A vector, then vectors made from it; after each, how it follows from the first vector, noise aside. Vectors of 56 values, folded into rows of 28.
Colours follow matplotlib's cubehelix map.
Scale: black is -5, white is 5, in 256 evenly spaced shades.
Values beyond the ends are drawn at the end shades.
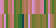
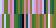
scaled up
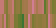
shrunk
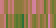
shrunk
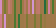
partly zeroed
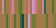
partly zeroed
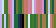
scaled up
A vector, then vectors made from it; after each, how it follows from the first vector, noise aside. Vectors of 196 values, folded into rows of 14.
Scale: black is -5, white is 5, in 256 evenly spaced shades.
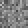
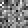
scaled up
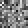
scaled up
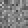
copied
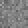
shrunk
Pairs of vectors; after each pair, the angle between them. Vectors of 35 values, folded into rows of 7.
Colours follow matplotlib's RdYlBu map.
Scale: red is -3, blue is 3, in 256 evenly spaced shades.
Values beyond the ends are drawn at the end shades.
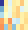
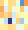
partly opposed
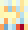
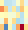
nearly parallel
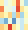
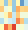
partly aligned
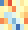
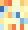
orthogonal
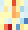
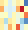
orthogonal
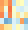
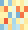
partly opposed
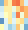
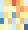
nearly parallel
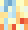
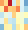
partly opposed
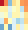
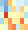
partly opposed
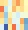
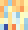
nearly parallel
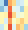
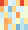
partly opposed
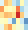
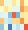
partly opposed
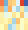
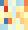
partly opposed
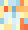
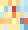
nearly opposite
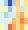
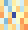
partly aligned
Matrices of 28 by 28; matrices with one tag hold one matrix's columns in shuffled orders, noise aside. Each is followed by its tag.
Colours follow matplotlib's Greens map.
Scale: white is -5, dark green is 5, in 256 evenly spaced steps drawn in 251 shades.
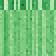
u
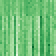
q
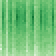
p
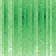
p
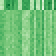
u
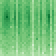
p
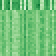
u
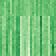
q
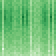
p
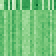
u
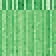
u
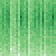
p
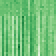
q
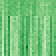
q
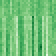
q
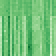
q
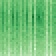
p
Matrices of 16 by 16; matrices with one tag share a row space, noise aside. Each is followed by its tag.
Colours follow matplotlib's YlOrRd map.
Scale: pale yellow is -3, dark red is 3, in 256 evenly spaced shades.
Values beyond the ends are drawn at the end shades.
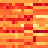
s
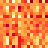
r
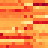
s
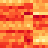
s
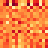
r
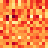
r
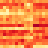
s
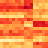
s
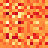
r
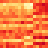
s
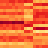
s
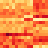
s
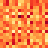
r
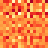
r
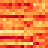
s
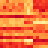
s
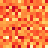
r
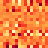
r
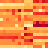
s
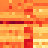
s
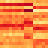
s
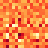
r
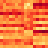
s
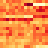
s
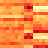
s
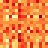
r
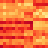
s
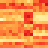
s
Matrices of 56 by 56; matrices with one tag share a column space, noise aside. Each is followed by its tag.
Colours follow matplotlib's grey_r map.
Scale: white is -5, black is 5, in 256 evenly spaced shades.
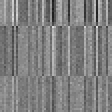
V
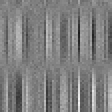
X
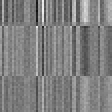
V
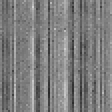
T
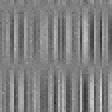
X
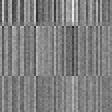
V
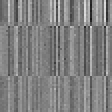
V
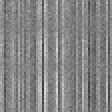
T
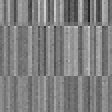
V
